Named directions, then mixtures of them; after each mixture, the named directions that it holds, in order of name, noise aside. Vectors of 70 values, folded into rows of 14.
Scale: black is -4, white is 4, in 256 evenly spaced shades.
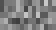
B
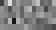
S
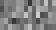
B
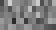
B, S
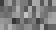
B, S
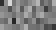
S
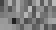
B, S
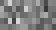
B, S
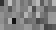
B, S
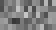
B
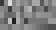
S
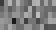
B, S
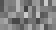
B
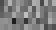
B, S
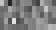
S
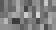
B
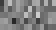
B, S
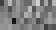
B, S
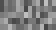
B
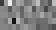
S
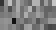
B, S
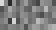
S
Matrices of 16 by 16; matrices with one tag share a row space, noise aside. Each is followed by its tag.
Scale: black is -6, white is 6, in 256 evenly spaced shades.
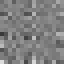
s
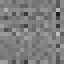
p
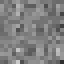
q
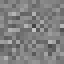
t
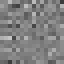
t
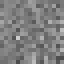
q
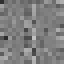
s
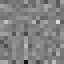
p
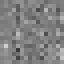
q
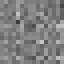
q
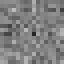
t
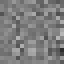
q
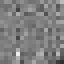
q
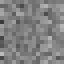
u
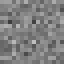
t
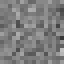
q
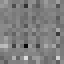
p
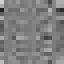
u
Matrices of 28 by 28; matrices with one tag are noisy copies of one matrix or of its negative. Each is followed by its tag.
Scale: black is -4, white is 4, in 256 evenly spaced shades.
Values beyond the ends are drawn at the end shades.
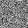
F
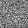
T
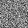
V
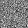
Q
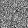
Q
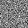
V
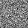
T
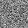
T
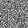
V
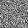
V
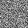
V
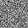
V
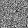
Q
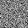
V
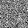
V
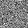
F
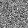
T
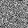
F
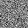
V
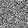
F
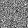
Q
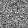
T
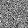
V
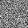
V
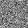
F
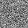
T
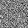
V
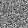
T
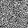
F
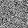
F
